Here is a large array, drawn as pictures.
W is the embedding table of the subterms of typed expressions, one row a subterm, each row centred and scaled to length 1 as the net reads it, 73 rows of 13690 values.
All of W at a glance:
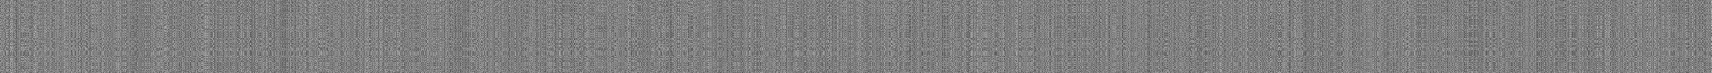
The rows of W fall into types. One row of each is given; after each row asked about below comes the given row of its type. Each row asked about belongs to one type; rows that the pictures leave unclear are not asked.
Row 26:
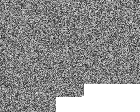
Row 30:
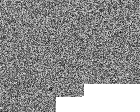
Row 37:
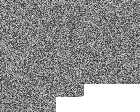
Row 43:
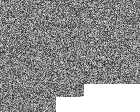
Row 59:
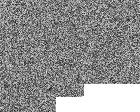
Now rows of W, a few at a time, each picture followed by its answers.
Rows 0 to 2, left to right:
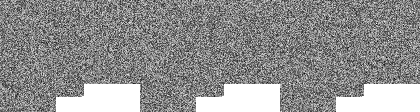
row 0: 26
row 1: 37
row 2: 43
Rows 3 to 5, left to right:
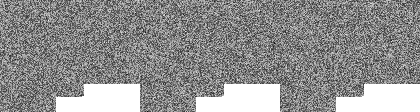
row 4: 37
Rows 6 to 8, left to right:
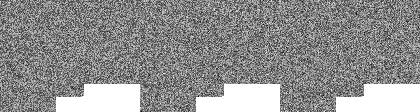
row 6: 43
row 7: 26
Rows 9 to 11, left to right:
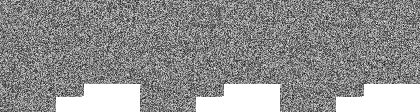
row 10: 43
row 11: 43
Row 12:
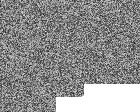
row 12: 37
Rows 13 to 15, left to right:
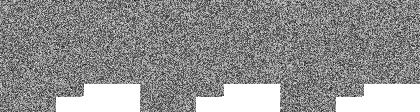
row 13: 43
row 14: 59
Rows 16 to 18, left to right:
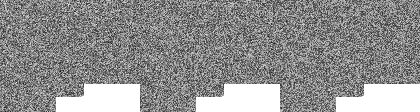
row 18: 37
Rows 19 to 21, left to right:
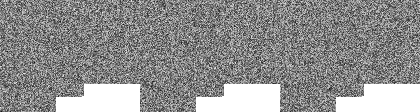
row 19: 26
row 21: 59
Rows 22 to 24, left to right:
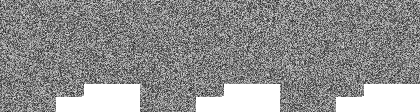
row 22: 37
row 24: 59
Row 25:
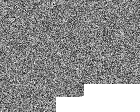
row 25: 37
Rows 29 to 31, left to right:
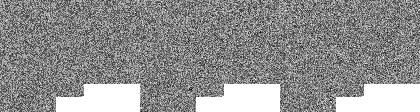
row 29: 59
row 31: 59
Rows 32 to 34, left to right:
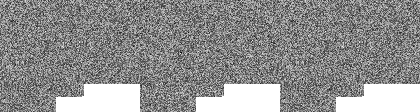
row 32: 59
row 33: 26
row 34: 59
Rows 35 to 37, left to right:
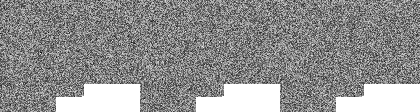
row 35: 26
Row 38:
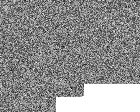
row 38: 43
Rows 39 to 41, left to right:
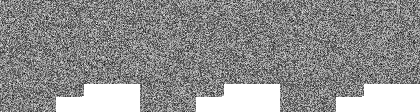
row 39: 43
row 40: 37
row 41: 26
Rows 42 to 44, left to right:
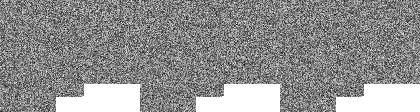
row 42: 26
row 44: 59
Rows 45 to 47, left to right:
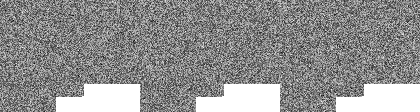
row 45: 26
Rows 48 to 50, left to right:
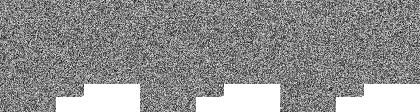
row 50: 30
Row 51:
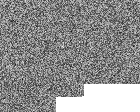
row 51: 59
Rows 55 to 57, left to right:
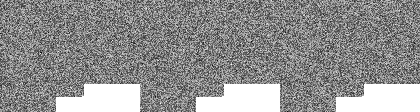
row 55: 26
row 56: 30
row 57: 37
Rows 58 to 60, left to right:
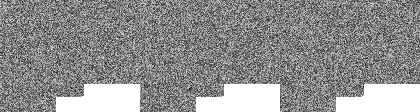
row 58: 59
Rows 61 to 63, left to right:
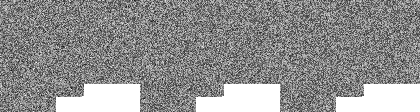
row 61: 43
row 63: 59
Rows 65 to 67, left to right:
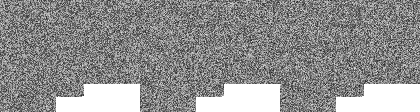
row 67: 43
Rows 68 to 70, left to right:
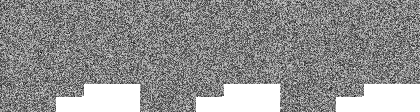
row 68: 26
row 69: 59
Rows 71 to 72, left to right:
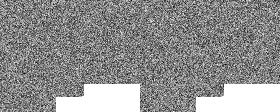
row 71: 37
